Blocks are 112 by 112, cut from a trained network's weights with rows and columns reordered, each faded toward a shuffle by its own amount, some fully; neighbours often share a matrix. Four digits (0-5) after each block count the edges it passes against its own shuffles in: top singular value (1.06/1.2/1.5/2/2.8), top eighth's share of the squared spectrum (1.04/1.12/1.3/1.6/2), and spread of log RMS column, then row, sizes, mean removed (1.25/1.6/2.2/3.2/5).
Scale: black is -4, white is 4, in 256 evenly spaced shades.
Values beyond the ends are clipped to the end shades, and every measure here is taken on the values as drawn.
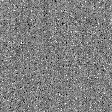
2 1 0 1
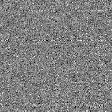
3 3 2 2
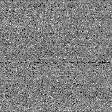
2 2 1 1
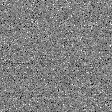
1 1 1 0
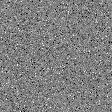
0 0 0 0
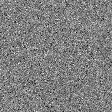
1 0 0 0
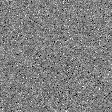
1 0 0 0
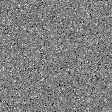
2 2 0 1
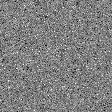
0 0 0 0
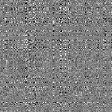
4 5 4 4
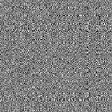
4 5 3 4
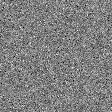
1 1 0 0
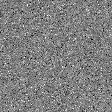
2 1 0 0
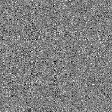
3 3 2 2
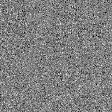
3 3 1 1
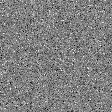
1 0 0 0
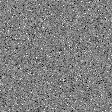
0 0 0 0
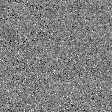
1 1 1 0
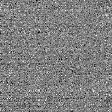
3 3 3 1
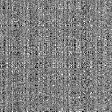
4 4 2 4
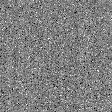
1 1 0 0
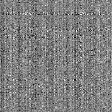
4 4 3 3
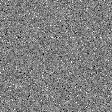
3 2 0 1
